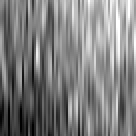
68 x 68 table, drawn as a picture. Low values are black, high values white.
The ninth with the lowest average is the bottom left. There is an overall slope up to the top right. The grain runs up and down. Overall the values sit about 50% of the way up the scale. The ninth with the highest average is the top right.
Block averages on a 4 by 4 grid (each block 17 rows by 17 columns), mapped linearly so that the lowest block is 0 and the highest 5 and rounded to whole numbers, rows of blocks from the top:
2 3 4 5 / 2 3 4 4 / 1 2 3 3 / 0 1 3 3
